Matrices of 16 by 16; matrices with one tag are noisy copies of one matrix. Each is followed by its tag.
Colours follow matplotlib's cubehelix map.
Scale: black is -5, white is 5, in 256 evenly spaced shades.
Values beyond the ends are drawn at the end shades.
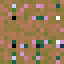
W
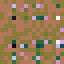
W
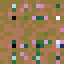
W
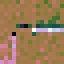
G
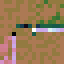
G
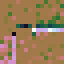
G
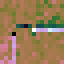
G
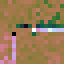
G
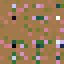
W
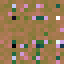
W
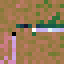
G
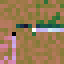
G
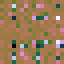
W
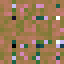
W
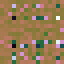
W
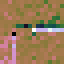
G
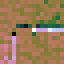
G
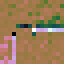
G
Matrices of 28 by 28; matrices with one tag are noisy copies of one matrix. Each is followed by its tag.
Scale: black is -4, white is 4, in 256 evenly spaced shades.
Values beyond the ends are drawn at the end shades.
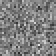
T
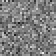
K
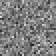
T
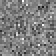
T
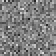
K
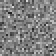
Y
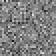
K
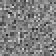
Y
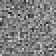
Y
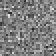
Y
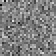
K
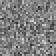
T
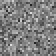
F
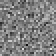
Y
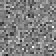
Y
